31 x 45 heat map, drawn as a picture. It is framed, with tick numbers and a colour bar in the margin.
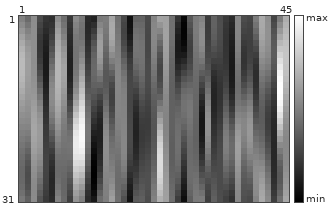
Grain: streaks running down. Calmest part: centre. Average level on the scale: 40%. Slope: none.
